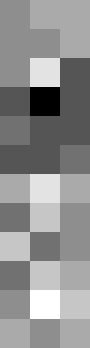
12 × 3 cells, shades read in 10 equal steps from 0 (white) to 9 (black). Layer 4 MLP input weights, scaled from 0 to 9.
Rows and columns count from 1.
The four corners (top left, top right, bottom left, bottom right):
4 3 3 3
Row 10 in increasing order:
2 3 5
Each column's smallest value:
2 0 2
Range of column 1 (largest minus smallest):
4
